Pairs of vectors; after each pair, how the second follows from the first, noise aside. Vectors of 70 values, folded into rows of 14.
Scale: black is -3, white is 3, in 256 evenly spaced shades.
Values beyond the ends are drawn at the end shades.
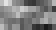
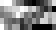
scaled up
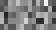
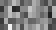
reversed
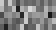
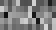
reversed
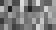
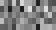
sign-scrambled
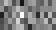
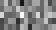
sign-scrambled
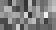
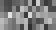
reversed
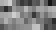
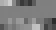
partly zeroed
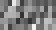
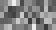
sign-scrambled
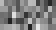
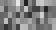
reversed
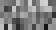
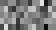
sign-scrambled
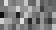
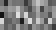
sign-scrambled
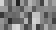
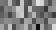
reversed
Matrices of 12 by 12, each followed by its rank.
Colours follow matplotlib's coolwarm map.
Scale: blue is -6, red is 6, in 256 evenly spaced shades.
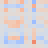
two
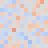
full rank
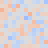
full rank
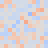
full rank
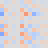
two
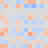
two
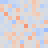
full rank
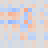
two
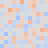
full rank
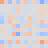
two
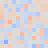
full rank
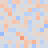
full rank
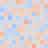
full rank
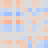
two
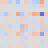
two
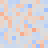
full rank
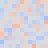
full rank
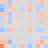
two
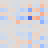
two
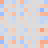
two
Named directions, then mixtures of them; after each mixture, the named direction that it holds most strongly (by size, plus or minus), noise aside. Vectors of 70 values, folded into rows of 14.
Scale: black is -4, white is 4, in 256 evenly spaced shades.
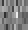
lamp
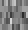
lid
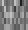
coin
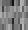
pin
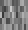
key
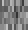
lamp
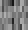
pin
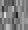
lamp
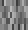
key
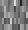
coin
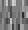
lid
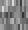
pin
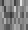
coin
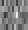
lamp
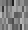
pin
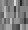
coin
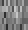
lamp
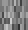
coin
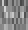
coin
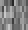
pin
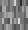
coin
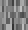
pin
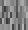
key
